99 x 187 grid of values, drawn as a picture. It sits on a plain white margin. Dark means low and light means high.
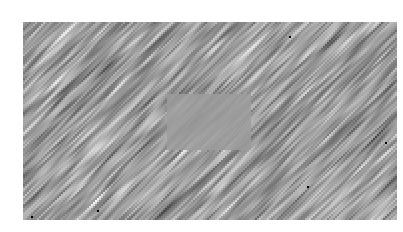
Calmest part: centre. Lone odd cells: 5, each lower than its neighbours. Odd rows or columns: none. Odd patch: calmer, in the centre. Slope: none. Grain: diagonal, up to the right.
